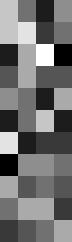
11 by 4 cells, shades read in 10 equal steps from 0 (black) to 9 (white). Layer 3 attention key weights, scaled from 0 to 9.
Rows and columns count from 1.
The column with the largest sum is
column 2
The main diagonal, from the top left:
7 8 9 3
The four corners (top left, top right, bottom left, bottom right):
7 5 2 6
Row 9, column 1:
6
